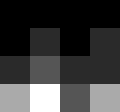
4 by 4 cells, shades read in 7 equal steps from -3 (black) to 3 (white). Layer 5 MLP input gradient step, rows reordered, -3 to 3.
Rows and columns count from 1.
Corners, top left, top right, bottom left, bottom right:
-3 -3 1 1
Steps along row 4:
up down up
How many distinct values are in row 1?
1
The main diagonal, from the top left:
-3 -2 -2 1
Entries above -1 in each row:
0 0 0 3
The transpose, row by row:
-3 -3 -2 1 | -3 -2 -1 3 | -3 -3 -2 -1 | -3 -2 -2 1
